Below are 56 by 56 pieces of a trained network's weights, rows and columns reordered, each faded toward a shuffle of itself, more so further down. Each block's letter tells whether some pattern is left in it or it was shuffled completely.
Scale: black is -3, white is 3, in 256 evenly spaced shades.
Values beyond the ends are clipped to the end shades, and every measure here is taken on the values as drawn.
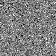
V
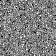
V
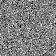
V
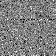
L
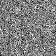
L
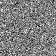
V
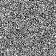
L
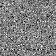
L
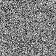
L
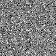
L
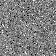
V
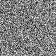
V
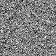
V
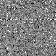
L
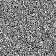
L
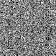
L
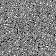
V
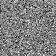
V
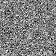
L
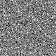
V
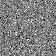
V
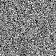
V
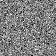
V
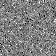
V
